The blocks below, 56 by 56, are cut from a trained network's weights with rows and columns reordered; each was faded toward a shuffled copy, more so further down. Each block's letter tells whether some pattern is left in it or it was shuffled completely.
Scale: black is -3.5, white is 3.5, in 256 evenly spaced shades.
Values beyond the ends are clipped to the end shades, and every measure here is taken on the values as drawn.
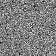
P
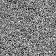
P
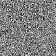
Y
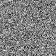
Y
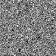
Y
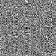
Y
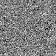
Y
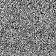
Y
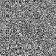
Y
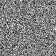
P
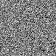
P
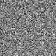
Y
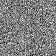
Y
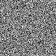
P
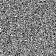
P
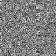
Y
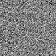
Y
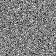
P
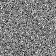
P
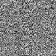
Y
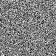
P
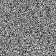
Y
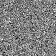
P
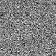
Y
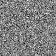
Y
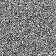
P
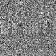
Y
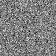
P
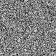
P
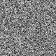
P
